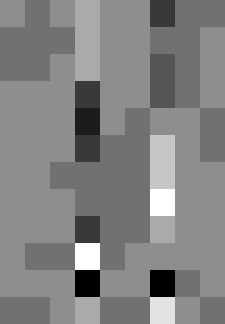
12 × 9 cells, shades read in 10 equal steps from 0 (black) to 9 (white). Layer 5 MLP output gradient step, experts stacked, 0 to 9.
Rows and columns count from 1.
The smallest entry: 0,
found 2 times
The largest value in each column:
5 5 5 9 5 5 9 5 5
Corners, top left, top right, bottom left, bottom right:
5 4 4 4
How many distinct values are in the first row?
4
